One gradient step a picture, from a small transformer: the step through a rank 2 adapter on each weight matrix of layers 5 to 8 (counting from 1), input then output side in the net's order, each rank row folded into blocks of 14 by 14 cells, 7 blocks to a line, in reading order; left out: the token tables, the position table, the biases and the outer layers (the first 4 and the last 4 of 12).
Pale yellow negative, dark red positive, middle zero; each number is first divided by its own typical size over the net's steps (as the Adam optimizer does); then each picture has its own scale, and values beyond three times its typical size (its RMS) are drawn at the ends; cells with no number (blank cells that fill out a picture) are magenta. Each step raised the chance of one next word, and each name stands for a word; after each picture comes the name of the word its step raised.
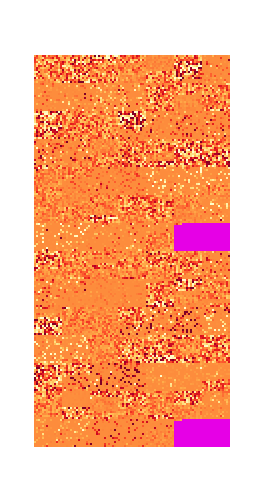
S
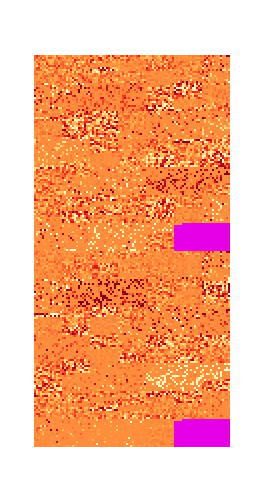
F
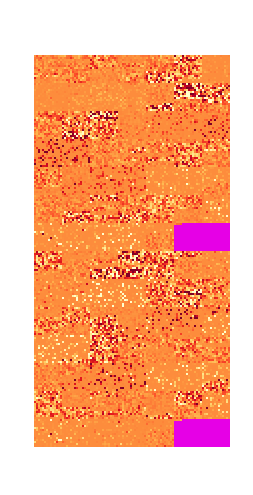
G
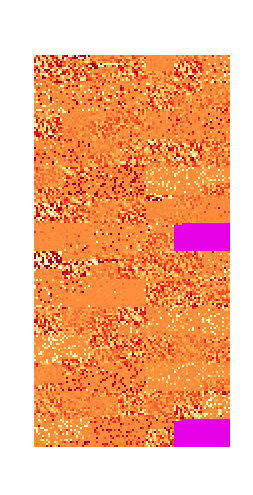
S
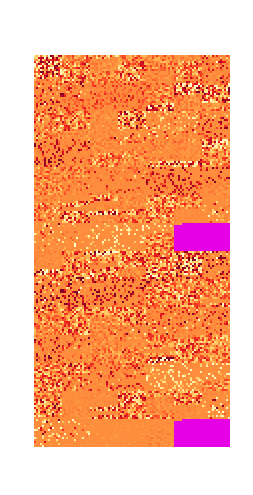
F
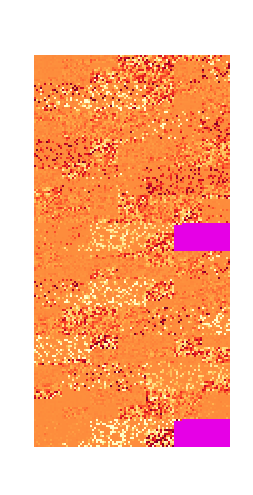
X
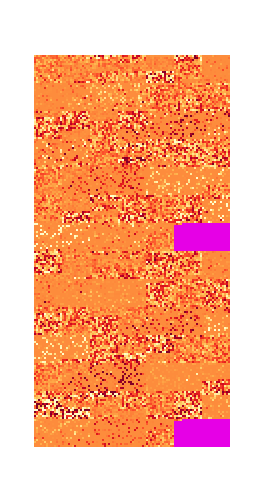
S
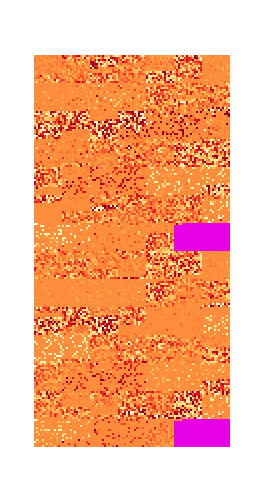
S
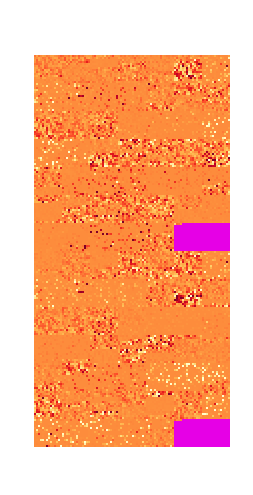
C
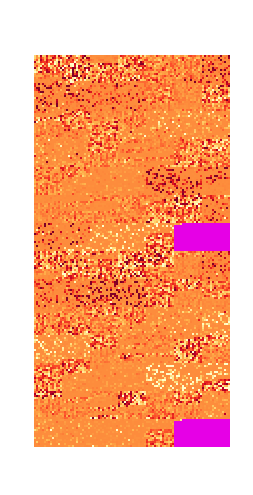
F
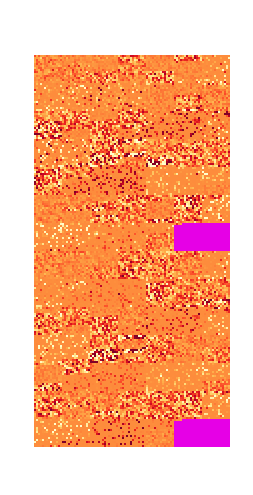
S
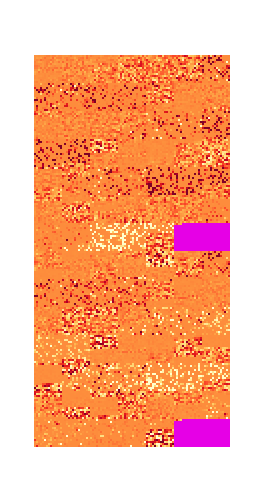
F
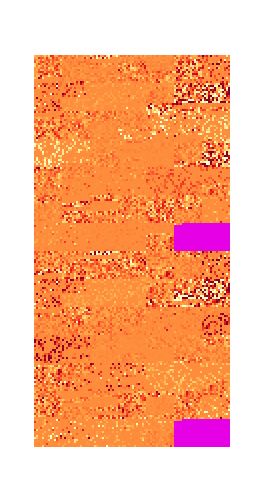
C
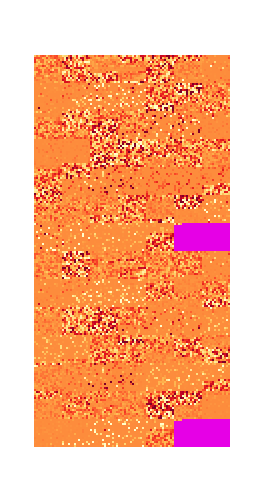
X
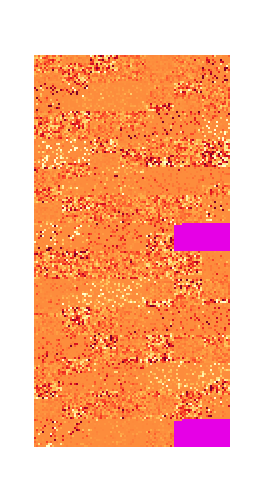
C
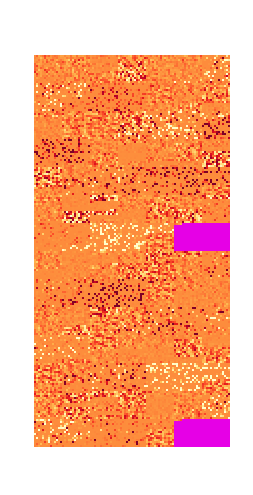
F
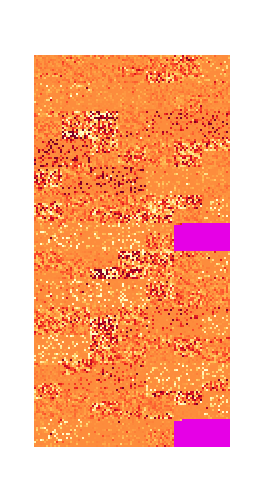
G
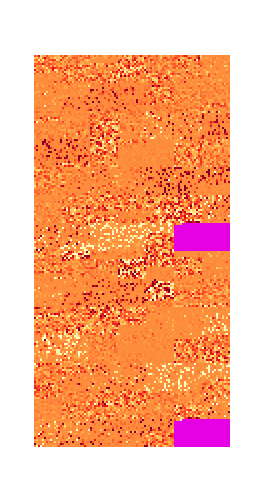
F
